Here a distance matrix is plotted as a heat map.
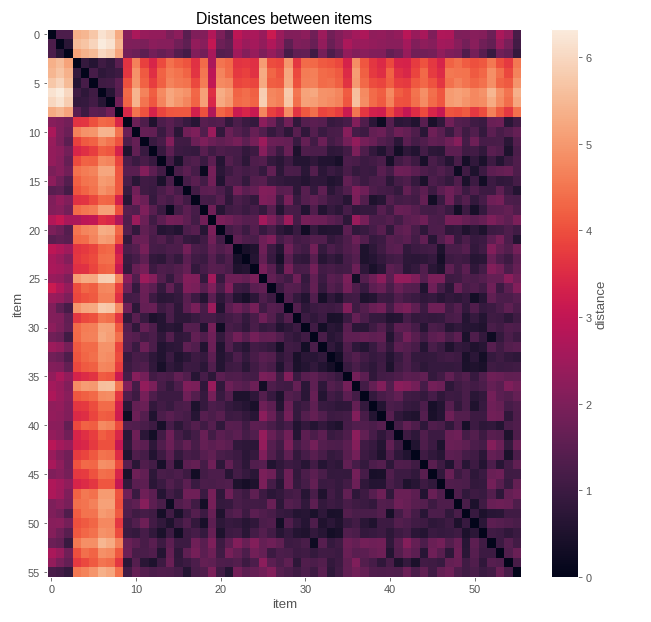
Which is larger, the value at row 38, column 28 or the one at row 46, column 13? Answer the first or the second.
the first
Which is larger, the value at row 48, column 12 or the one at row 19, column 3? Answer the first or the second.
the second
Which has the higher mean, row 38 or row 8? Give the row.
8
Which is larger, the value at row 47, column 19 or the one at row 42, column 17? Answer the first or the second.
the first
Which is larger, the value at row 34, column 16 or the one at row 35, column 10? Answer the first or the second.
the second
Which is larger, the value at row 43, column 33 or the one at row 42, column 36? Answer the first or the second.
the second
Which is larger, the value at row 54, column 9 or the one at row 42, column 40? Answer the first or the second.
the second
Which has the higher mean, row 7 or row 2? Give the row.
7
